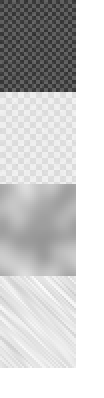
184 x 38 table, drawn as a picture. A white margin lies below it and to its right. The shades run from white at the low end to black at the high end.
The table splits into 4 rows of 1 panel. Panel 1,1: high, checkered. Panel 2,1: very low, checkered, faint in contrast. Panel 3,1: low, smooth. Panel 4,1: very low, slanting down to the right, faint in contrast.
